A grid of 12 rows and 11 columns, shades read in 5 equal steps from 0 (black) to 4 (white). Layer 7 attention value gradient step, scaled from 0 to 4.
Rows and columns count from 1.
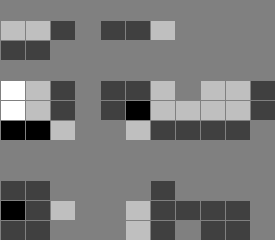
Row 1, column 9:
2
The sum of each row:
22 22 20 22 24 24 16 22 22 19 17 18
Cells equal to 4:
2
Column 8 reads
2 2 2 2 2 3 1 2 2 2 1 2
